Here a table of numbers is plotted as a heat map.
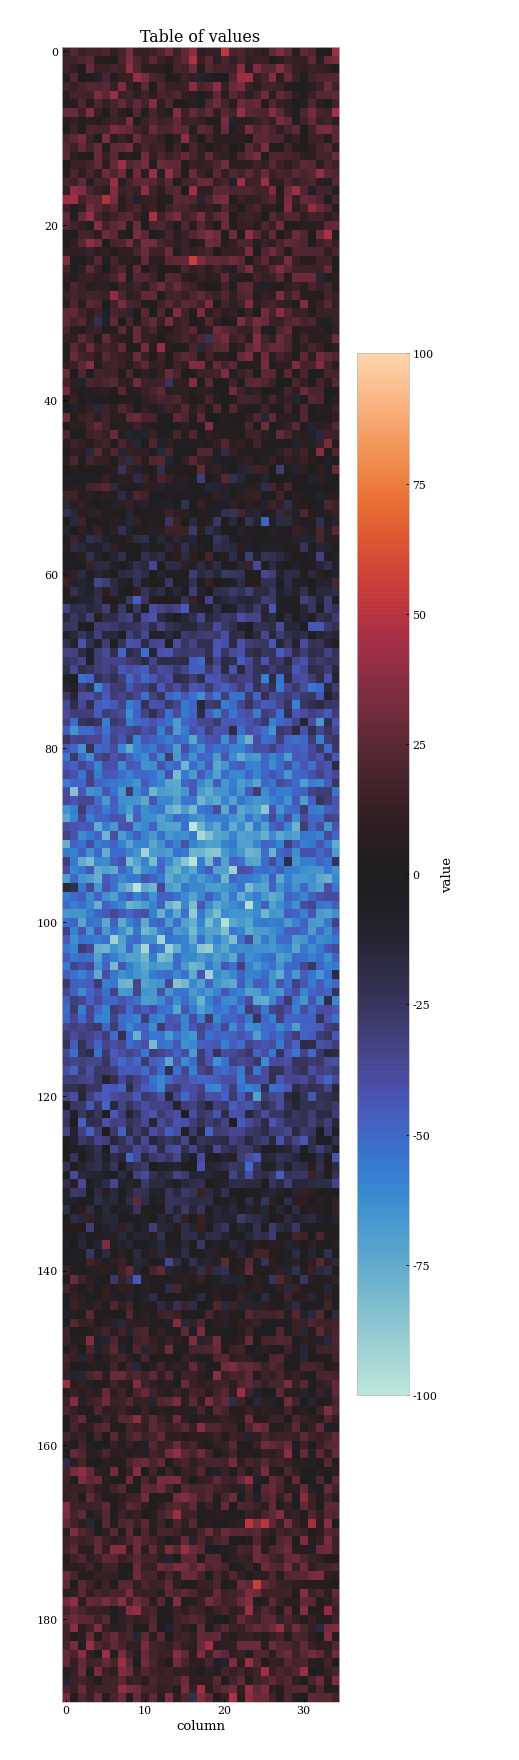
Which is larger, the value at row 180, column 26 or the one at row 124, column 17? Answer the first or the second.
the first
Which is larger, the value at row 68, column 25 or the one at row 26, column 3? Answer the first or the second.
the second
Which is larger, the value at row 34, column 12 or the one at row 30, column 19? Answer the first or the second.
the first
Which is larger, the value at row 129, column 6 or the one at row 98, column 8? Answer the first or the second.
the first
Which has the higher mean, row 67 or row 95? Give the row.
67
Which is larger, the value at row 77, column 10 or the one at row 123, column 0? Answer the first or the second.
the second
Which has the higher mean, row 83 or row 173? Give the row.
173
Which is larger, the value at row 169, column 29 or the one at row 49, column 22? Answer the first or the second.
the first
